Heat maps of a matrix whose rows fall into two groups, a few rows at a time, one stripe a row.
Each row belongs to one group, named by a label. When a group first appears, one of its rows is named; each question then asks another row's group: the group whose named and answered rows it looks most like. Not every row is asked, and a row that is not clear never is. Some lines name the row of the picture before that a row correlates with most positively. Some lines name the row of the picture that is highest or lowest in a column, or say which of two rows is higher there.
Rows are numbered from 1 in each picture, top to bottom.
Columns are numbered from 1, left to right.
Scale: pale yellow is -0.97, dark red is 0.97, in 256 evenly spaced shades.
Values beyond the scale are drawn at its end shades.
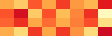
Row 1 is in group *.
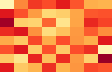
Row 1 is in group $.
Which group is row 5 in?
*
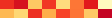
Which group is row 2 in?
*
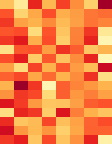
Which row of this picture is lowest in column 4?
10
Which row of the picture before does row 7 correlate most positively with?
1
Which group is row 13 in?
$
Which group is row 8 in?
*
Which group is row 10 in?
$
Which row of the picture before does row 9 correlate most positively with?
1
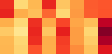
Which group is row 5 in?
*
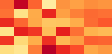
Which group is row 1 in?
$
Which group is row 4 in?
$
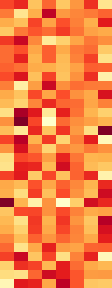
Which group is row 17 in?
$
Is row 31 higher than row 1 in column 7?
No
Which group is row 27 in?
*
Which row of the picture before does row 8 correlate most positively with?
3
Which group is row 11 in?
*
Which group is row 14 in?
$
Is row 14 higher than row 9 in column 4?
No
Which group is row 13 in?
$
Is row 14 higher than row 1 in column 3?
Yes
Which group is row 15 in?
*
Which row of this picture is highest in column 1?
23
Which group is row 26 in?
*
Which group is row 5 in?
$
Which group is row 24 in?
$
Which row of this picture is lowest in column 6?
23
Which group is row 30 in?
$
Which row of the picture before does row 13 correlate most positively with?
4
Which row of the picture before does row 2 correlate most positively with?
2
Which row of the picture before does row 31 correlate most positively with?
6
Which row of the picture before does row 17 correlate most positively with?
1
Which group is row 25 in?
*
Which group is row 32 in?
$
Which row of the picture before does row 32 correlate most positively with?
4
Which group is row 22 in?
*
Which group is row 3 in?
*
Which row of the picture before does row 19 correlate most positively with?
4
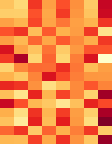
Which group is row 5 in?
*
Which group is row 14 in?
*
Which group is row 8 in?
$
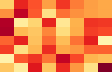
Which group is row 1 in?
$
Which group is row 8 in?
*
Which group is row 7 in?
$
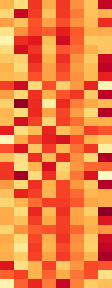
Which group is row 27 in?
*
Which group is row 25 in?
*
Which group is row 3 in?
*
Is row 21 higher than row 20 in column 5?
Yes
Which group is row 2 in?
$
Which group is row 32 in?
$
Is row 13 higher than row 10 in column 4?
No
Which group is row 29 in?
*
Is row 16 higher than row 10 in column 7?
No
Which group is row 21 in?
*
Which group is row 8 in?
*
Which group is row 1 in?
*
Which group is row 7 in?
*
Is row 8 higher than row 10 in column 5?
Yes
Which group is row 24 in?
*
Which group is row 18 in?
*
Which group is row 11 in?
*
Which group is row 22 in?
$
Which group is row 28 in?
*
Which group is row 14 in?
$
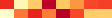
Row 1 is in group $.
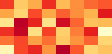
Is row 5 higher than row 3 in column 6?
No
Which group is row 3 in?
$
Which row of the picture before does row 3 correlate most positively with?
2
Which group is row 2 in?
*
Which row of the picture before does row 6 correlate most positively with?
2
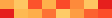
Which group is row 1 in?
*
